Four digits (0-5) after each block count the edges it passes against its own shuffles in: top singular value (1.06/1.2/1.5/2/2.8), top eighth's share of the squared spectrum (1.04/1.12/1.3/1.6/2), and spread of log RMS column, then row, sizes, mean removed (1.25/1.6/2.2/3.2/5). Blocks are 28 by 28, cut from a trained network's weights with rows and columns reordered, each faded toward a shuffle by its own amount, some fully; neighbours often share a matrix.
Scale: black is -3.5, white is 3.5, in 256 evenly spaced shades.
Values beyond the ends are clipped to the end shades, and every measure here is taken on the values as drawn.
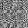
3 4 0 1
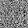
2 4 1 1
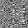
3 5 2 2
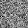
2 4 0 1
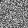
0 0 0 0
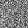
2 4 0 1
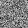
0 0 0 0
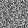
0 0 0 0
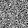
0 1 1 0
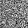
0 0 0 1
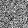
0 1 0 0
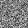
2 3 0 1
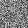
2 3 1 0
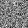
1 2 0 0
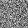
0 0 0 0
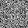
2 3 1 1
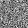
1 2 0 0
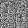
2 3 0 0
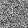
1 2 0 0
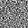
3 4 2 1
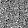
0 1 0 0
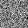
1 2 0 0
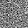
2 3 1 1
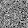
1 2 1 0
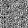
2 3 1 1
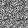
0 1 0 0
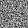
1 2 0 0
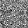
2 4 1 1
